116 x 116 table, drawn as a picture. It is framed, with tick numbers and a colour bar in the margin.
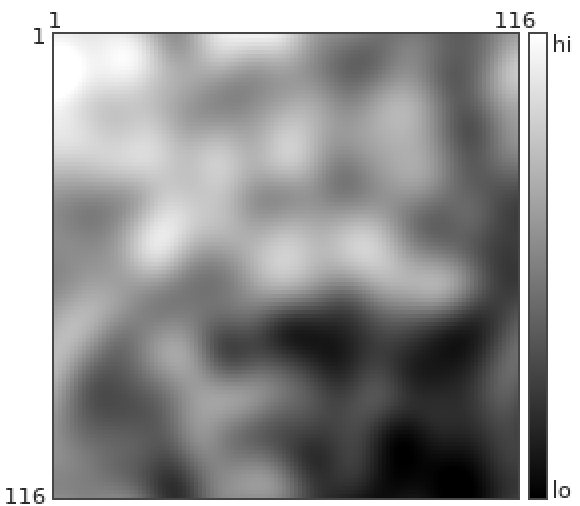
No single row or column stands out from its neighbours. The ninth with the lowest average is the bottom right. The texture varies smoothly and slowly. Values rise toward the top left. The top left is the ninth with the highest average. No lone cell stands out from its neighbours.
